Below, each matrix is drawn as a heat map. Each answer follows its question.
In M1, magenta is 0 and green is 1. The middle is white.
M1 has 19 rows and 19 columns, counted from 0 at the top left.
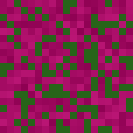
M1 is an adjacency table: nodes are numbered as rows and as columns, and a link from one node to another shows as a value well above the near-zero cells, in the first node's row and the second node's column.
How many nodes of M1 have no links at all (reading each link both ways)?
0
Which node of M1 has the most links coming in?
node 13
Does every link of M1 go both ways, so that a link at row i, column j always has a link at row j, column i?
yes
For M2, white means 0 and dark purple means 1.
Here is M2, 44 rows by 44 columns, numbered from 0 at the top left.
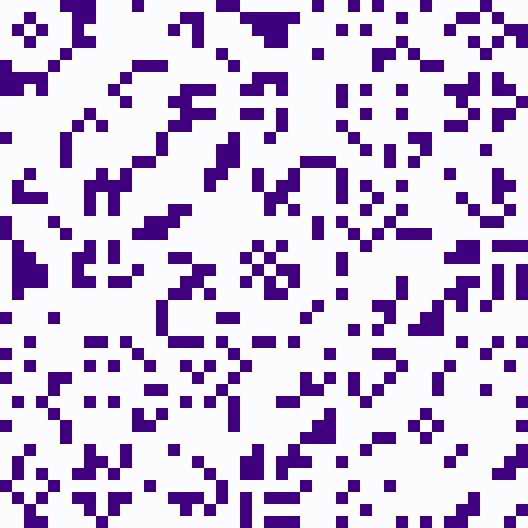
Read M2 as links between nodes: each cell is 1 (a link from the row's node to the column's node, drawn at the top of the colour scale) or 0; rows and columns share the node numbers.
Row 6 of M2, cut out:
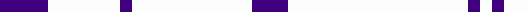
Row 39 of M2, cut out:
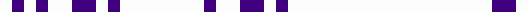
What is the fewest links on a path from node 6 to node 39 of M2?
1
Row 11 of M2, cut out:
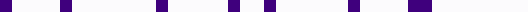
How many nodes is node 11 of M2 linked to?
8
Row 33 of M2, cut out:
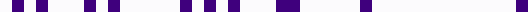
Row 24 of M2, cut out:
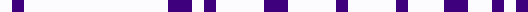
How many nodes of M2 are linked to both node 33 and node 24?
5
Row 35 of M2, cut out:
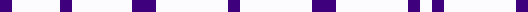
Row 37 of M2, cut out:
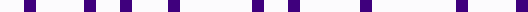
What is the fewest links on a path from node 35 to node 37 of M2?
2
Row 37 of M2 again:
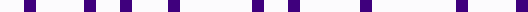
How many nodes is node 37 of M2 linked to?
9
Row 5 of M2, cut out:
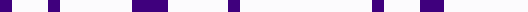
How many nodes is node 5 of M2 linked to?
9
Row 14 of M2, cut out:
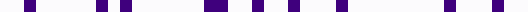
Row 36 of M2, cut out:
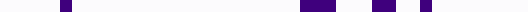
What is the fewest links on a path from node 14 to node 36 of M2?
3
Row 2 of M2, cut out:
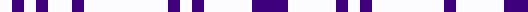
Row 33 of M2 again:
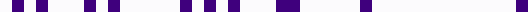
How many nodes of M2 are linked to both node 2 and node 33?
5
